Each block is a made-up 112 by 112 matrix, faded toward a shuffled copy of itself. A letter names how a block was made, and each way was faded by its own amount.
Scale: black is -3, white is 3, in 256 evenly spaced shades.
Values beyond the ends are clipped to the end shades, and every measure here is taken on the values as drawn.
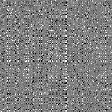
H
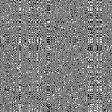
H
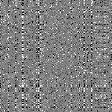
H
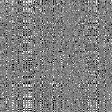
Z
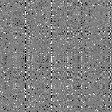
H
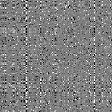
H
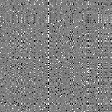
H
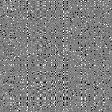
H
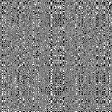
Z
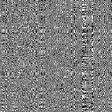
Z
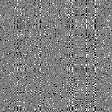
H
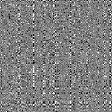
Z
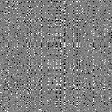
H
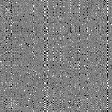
Z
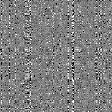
Z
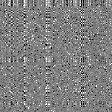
H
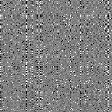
H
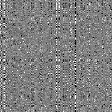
Z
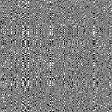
Z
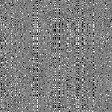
Z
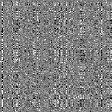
Z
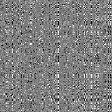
Z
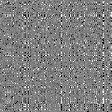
H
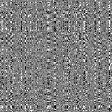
Z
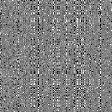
Z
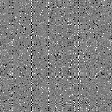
H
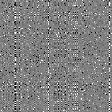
H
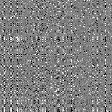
H
